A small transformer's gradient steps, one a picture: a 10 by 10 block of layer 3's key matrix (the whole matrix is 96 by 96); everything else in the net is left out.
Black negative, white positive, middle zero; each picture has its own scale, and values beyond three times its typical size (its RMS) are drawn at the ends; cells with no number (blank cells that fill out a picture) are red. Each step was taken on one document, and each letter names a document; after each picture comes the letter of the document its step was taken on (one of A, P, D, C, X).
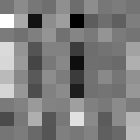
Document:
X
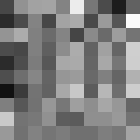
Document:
X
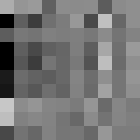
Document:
X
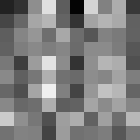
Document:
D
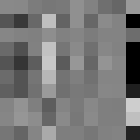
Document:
X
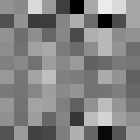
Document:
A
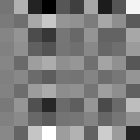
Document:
A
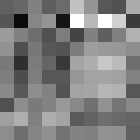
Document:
X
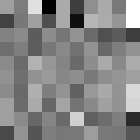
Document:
D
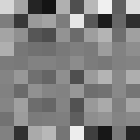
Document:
A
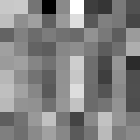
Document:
D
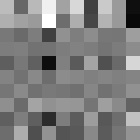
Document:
A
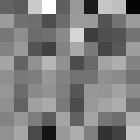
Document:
D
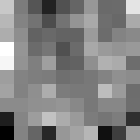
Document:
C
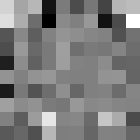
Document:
C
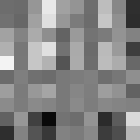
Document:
C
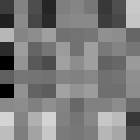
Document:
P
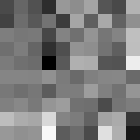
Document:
C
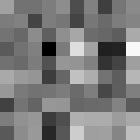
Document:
P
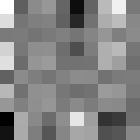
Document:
C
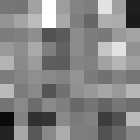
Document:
C
